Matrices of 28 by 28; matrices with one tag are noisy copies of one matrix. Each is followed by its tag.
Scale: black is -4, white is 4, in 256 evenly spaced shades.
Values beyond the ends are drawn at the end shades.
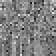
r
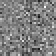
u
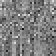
r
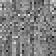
r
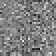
u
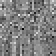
r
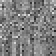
r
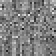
r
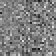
u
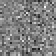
u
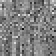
r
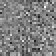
u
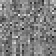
r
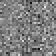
u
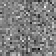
u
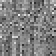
r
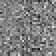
u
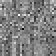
r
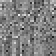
r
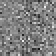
u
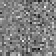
u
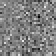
u
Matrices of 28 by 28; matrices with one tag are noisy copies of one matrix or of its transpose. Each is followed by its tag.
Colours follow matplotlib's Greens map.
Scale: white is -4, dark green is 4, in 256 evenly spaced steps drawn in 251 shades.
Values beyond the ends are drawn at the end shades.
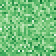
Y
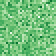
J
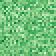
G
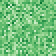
G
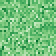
J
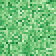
J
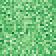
Y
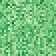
G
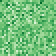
G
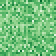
Y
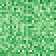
Y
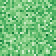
Y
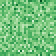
Y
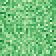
Y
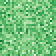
Y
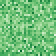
Y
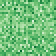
Y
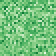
G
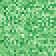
G
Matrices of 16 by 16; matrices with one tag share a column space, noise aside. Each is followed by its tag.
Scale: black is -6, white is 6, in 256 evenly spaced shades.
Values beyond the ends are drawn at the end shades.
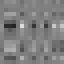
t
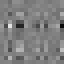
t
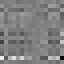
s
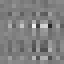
t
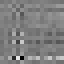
s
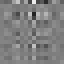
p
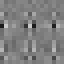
t
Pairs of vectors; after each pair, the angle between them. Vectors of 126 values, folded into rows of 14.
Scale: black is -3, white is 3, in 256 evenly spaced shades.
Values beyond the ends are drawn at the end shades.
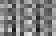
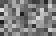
orthogonal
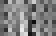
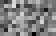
partly aligned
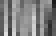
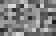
orthogonal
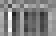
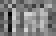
nearly opposite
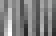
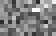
orthogonal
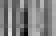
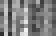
nearly opposite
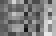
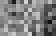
nearly opposite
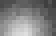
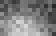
nearly parallel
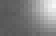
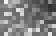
partly opposed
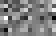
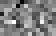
orthogonal
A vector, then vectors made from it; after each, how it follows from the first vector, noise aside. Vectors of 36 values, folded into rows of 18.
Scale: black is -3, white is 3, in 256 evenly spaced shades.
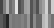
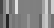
partly zeroed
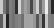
sign-scrambled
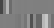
partly zeroed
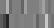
partly zeroed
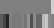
partly zeroed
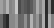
sign-scrambled
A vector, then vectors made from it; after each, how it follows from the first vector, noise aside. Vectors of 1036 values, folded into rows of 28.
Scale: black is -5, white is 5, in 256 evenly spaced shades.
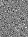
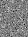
sign-scrambled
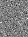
wrapped around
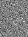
wrapped around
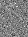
wrapped around
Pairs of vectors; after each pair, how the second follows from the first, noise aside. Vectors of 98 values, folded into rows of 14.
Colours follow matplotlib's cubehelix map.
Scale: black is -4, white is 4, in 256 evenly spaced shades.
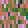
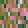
negated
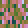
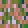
negated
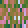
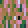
sign-scrambled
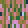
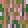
negated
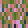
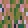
sign-scrambled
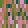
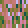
sign-scrambled
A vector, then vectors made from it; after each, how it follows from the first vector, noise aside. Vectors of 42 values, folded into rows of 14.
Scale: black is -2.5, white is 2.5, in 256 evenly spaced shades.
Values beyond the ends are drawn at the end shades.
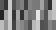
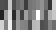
copied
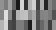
wrapped around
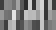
wrapped around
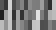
copied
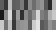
copied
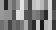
wrapped around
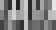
wrapped around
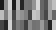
wrapped around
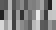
copied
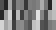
copied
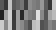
copied
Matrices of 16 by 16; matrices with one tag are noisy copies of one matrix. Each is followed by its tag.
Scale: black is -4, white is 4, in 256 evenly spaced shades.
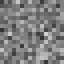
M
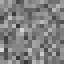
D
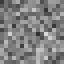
M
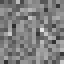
M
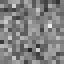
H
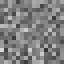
D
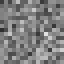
M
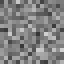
M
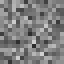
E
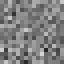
D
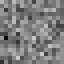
E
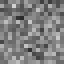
H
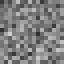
M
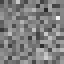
M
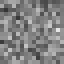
H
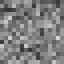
H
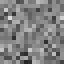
D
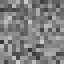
H
